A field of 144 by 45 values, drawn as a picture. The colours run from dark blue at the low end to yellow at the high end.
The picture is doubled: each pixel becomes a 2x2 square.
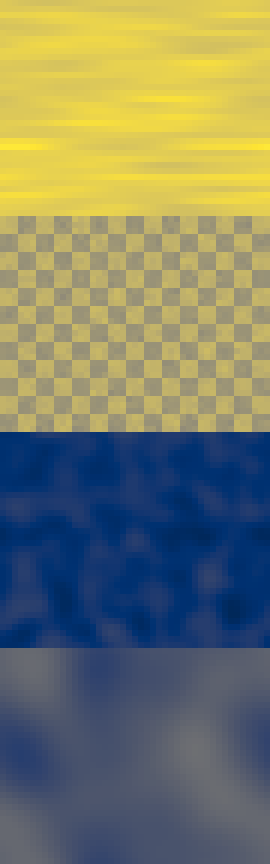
The table splits into 4 rows of 1 panel. Panel 1,1: very high, streaked across, faint in contrast. Panel 2,1: high, checkered. Panel 3,1: very low, blotchy, faint in contrast. Panel 4,1: low, smooth.
